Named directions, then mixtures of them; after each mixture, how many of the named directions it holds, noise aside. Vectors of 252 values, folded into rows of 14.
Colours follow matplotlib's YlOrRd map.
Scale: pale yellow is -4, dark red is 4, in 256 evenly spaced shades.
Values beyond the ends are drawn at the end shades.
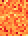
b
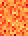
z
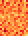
two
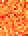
one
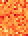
one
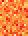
two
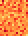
two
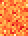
one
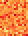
one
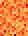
one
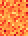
two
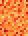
two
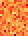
one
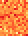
one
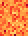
one
